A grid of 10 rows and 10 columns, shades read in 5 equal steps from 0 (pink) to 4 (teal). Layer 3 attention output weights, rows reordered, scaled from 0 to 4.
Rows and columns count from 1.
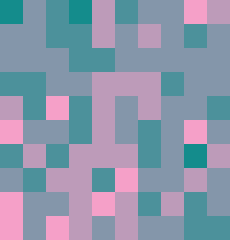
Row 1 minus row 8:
2 -1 2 3 -2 3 0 0 -1 -1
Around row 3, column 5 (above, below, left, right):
1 1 3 2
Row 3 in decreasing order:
3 3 2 2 2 2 2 2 2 2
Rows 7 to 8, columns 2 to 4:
1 3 1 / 3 1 1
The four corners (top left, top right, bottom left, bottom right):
4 1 0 3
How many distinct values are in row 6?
4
